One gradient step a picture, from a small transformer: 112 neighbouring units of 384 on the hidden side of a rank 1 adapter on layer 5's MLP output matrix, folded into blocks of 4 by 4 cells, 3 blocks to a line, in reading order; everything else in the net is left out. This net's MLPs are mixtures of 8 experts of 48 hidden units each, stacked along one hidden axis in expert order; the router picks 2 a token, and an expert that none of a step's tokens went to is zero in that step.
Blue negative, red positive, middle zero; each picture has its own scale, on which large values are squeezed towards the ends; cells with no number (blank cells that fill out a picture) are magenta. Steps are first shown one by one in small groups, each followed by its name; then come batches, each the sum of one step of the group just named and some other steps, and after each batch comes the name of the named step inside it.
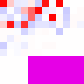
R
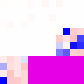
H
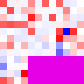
H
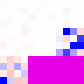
H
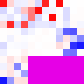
R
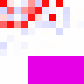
R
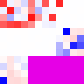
H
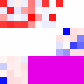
H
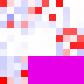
R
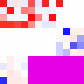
H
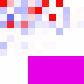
R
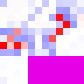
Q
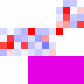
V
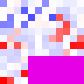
Q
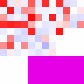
V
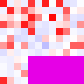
V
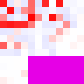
Q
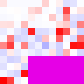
V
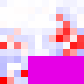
Q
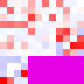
V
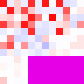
V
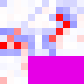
Q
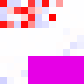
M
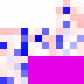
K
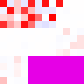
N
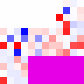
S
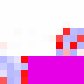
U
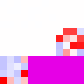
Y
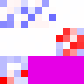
S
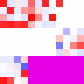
U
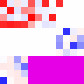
U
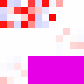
M
